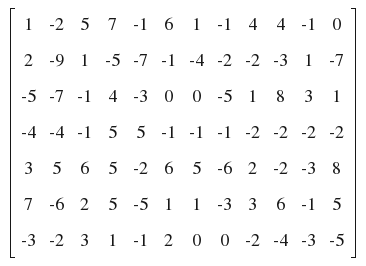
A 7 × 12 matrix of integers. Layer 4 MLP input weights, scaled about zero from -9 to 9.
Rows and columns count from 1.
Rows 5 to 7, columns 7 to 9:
5 -6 2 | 1 -3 3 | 0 0 -2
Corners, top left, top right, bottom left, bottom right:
1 0 -3 -5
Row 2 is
2 -9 1 -5 -7 -1 -4 -2 -2 -3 1 -7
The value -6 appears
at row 5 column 8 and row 6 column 2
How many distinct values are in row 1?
8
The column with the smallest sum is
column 2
